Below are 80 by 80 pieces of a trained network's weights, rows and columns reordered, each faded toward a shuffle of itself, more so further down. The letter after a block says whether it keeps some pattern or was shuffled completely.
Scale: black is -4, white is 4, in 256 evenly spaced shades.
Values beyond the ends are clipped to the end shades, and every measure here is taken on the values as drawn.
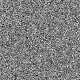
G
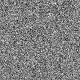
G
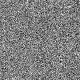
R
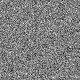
G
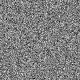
G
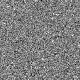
R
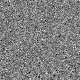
R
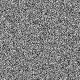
G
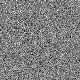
R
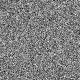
G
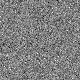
G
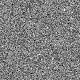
G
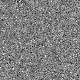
R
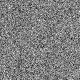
G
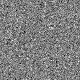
R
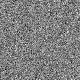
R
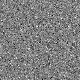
R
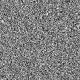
R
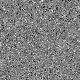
G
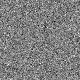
G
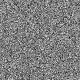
G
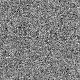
R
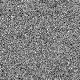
R
